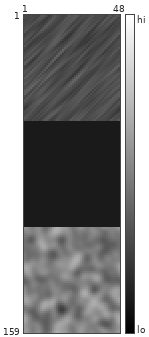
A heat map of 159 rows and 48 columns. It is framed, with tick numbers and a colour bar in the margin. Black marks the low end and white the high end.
It is made of 3 by 1 panels. Panel 1,1: low, slanting up to the right, faint in contrast. Panel 2,1: very low, flat. Panel 3,1: middling, blotchy.
